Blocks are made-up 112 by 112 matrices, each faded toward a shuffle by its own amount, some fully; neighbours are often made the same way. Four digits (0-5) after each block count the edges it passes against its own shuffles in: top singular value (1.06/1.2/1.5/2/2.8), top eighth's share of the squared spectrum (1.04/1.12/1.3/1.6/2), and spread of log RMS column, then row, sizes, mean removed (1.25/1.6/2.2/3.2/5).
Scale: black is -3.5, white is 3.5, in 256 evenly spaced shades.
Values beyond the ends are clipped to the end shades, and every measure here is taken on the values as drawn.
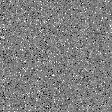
3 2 1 0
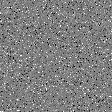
0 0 0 0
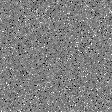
1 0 0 0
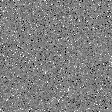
0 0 0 0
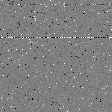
4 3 0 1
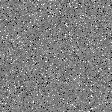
1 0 0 0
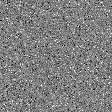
2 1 0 0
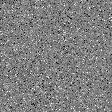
0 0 0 0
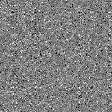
4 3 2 1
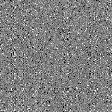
4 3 2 1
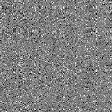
4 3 2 2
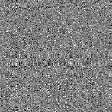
4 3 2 2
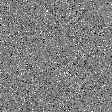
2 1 1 0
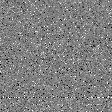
2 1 0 1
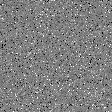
0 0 0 0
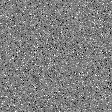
1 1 0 0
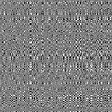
5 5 4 4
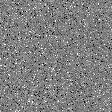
2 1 0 0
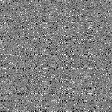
4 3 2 2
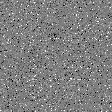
2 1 0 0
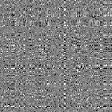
5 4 3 3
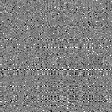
5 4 2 3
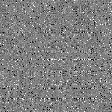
4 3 2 2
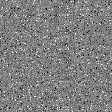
3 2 0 1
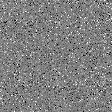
3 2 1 1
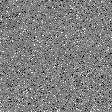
3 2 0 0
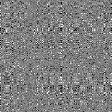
5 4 3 3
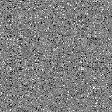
4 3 2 1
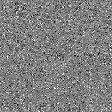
3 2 0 1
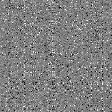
4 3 2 1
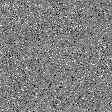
0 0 0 0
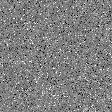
0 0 0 0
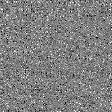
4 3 1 1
